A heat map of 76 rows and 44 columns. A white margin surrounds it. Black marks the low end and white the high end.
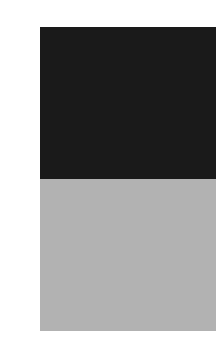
The table splits into 2 rows of 1 panel. Panel 1,1: very low, flat. Panel 2,1: high, flat.
